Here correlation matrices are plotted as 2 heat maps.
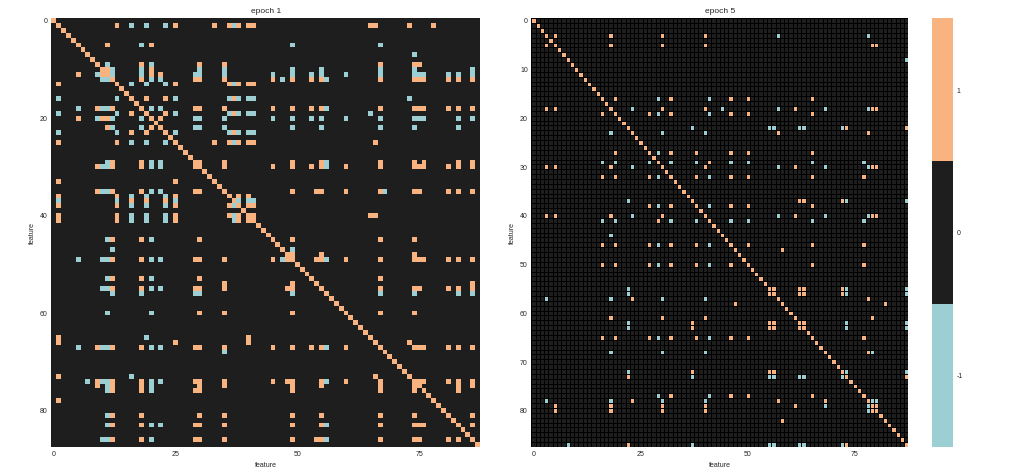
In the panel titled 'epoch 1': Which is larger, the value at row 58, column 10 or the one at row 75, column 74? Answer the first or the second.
the second
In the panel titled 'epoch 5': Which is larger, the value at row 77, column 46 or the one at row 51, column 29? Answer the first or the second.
the first
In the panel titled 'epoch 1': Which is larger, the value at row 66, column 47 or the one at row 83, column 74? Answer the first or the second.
the second
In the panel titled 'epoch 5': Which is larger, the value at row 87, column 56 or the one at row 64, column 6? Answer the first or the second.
the second
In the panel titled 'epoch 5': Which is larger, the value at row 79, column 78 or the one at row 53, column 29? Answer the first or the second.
the second
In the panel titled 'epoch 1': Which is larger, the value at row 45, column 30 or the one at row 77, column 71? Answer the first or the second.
the first
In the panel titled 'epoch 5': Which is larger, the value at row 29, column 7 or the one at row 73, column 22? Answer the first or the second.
the second
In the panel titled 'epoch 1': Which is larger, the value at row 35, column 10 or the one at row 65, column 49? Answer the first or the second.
the second
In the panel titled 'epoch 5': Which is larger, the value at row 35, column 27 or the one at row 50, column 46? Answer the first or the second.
the second
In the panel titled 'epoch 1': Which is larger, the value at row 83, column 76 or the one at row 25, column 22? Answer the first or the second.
the first
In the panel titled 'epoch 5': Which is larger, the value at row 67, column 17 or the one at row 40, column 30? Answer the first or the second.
the second
